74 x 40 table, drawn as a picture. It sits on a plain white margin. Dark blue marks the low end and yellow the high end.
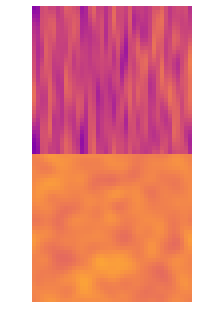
The table splits into 2 rows of 1 panel. Panel 1,1: middling, streaked downward. Panel 2,1: high, blotchy, faint in contrast.
